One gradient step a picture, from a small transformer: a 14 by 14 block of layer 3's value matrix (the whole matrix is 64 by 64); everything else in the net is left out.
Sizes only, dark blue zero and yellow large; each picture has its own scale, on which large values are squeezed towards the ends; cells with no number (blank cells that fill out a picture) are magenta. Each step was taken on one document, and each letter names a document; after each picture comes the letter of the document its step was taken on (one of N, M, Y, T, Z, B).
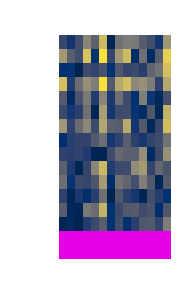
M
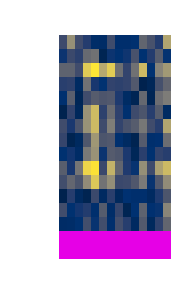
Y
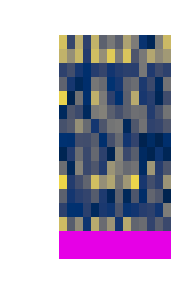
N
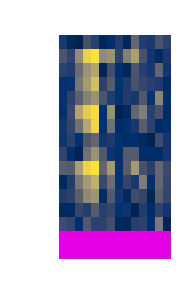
Y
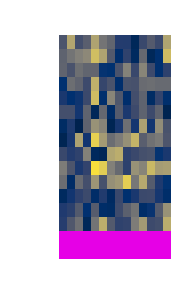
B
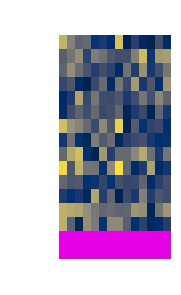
B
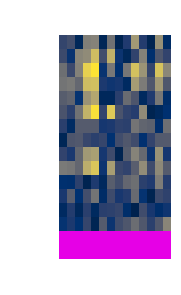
Y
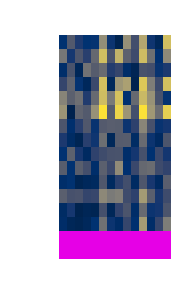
M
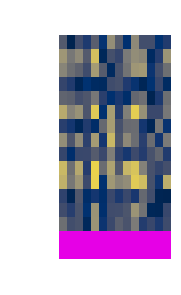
N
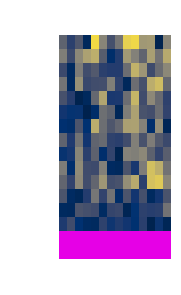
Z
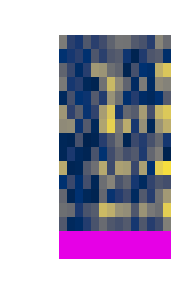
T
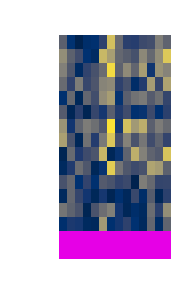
T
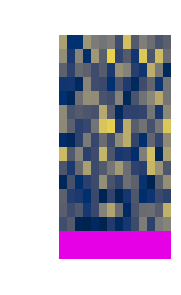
T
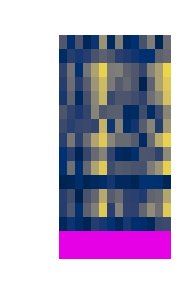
T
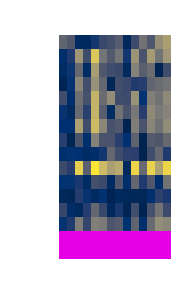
Y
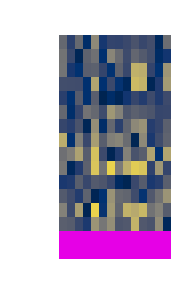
N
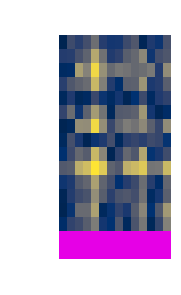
Y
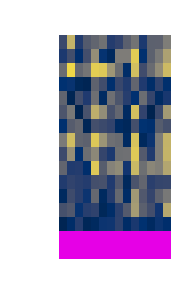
B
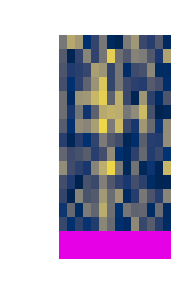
M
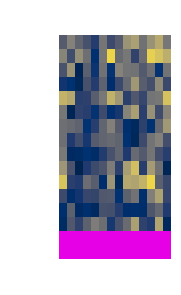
Z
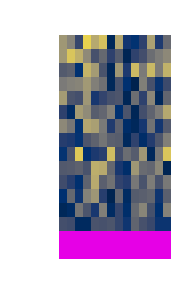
B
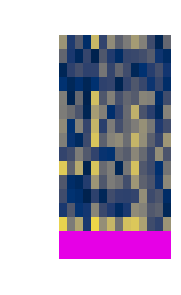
N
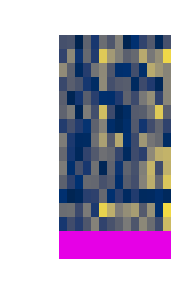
M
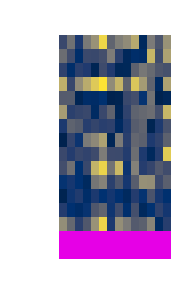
M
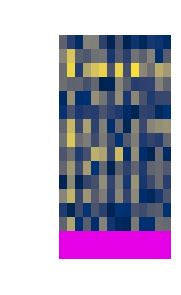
B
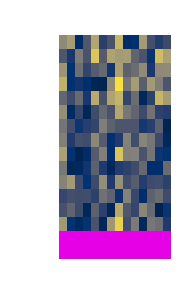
T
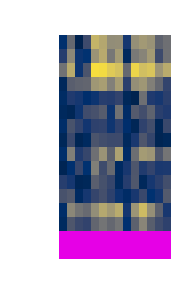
B
